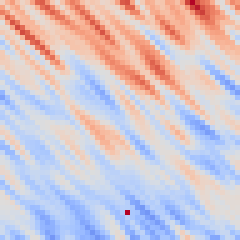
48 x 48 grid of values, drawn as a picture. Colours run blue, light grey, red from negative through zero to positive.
On average the colour sits 50% of the way up the scale. A single lone cell is far higher than the cells round it. The grain runs diagonally down to the right. The field climbs toward the top.
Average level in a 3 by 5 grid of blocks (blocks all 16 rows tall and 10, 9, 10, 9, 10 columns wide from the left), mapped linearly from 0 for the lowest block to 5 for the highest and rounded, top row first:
4 4 5 5 4 / 1 2 2 2 1 / 1 0 0 0 1
